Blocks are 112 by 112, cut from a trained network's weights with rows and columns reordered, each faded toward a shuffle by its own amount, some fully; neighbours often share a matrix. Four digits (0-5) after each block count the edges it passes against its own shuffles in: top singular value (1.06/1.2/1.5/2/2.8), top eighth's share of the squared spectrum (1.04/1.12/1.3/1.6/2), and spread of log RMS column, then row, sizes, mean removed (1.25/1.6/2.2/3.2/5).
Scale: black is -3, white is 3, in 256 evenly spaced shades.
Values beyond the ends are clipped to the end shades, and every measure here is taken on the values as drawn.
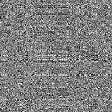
4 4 2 3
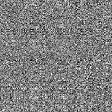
4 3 2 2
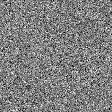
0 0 0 0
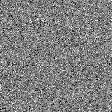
3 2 0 1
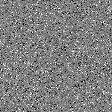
2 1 0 0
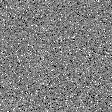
0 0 0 0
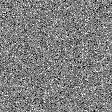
1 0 0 0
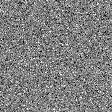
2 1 0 0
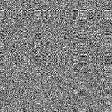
5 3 1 3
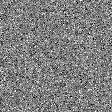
1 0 0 0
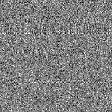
4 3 1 2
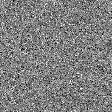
2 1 0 0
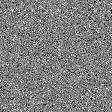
2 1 0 0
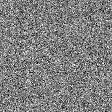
1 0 0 0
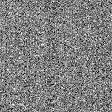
3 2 0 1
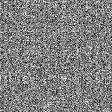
3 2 0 1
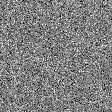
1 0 0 0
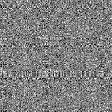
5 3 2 3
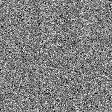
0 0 0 0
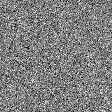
0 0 0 0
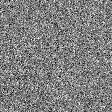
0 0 0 0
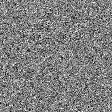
2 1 0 0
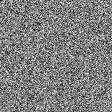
2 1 0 0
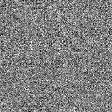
3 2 1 1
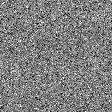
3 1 0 0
